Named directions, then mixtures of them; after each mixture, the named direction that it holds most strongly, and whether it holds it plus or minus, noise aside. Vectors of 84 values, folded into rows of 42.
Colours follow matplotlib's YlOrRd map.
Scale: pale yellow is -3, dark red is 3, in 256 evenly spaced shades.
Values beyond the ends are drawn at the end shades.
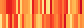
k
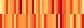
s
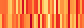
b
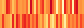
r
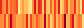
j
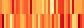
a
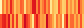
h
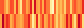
s, minus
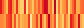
b, minus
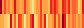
h, minus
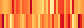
a, plus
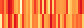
k, plus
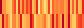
b, plus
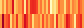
h, plus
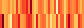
a, plus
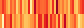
r, minus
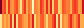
s, minus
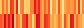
h, plus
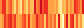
s, minus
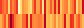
j, plus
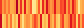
b, minus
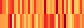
r, minus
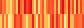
j, minus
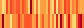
a, plus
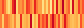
r, minus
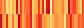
k, minus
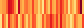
k, plus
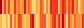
h, minus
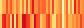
h, plus
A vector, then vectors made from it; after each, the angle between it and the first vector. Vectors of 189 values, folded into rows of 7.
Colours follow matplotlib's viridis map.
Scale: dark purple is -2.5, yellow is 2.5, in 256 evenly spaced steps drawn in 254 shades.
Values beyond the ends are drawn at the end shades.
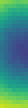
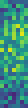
partly opposed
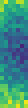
nearly parallel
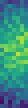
nearly opposite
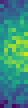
nearly opposite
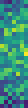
partly opposed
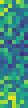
partly aligned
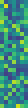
orthogonal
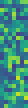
orthogonal
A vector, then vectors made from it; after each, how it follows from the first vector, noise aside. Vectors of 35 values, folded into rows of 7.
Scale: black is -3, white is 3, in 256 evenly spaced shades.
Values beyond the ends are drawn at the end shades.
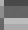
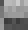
negated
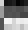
scaled up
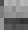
negated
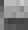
negated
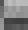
negated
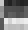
scaled up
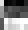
scaled up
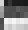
scaled up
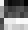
scaled up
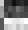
scaled up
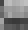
negated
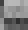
negated
